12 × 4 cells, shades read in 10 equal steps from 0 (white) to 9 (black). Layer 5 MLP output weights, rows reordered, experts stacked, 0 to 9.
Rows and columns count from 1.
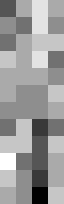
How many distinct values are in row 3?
3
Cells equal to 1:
3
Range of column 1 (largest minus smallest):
6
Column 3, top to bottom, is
1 1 2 1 3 4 4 7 6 6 7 9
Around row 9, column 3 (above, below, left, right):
7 6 2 2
